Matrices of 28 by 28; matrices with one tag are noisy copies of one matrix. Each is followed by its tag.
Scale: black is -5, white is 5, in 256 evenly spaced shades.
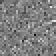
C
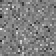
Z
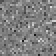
C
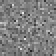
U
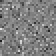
Z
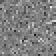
C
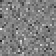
Z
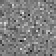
U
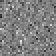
Z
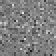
U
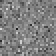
Z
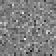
U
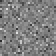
Z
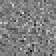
U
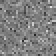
C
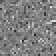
C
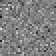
Z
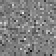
U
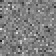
Z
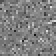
C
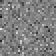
Z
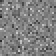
Z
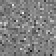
U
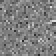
C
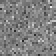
C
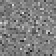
U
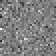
Z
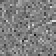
C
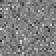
Z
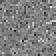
C
